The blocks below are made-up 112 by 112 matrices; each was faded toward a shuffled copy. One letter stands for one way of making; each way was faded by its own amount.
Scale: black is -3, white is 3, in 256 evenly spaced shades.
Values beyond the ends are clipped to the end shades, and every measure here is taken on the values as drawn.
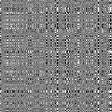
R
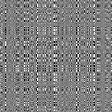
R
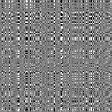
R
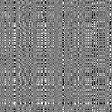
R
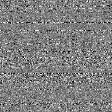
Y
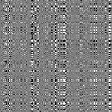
R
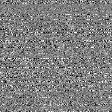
Y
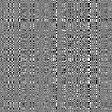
R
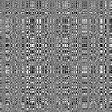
R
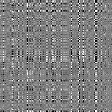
R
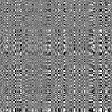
R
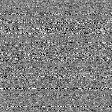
Y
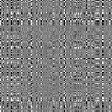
R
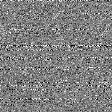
Y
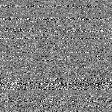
Y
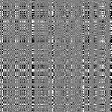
R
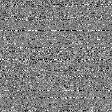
Y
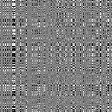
R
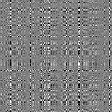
R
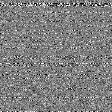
Y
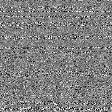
Y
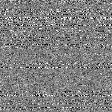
Y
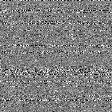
Y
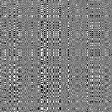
R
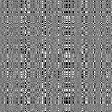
R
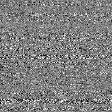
Y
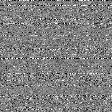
Y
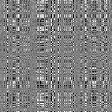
R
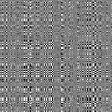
R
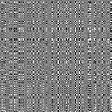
R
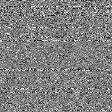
Y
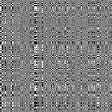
R
